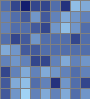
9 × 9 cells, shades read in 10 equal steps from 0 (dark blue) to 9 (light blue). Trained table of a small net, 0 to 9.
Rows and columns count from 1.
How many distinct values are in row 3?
6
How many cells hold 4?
20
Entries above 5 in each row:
2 3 3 1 2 3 3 3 5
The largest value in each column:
7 7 9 6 7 6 8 8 7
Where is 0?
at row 1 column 3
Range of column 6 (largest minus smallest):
5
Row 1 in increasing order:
0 1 2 2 2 4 4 7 8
